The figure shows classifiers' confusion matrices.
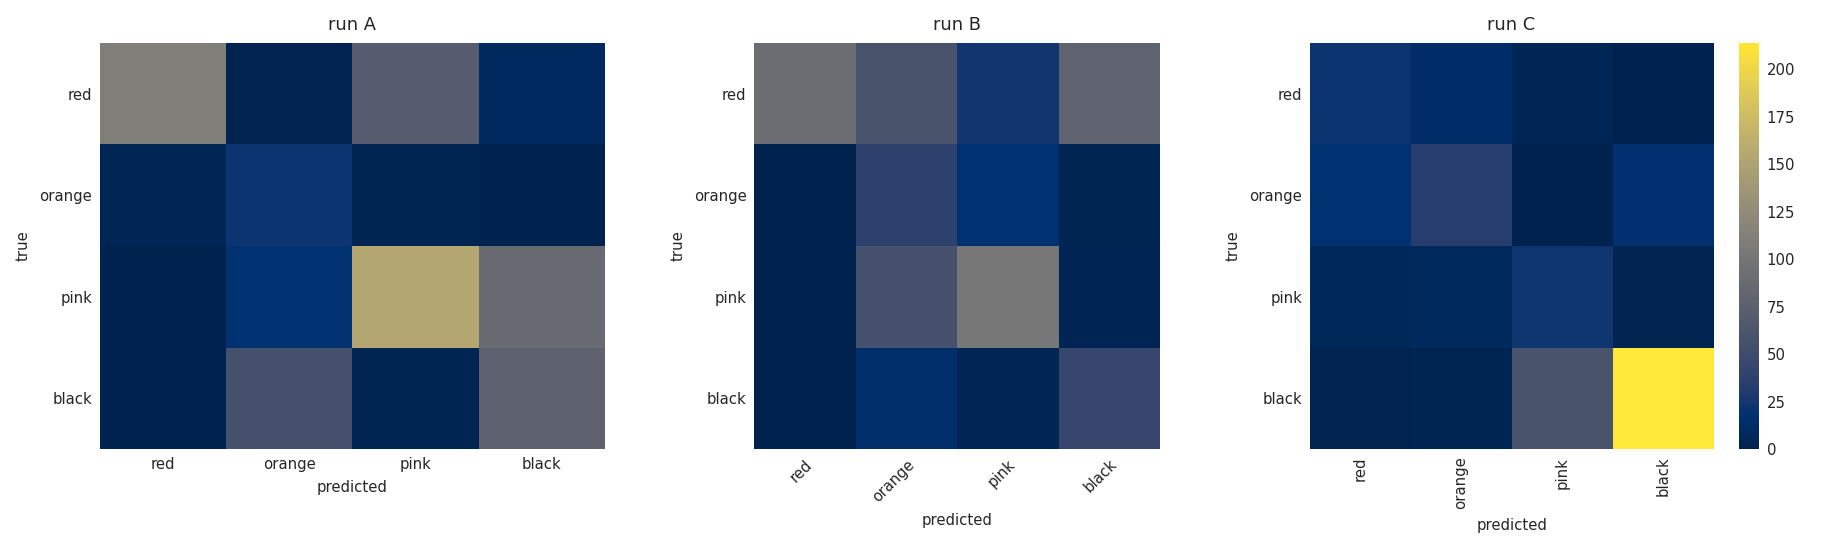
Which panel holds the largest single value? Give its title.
run C
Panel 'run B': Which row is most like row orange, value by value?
black
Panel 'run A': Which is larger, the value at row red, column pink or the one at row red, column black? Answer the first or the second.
the first
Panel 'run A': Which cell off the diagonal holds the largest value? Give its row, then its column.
pink, black
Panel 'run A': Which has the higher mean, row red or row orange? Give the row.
red
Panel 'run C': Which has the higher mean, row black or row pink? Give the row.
black
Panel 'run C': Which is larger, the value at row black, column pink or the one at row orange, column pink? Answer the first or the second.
the first
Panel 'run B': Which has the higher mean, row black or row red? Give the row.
red
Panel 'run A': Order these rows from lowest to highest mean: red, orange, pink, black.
orange, black, red, pink
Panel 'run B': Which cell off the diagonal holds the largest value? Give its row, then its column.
red, black
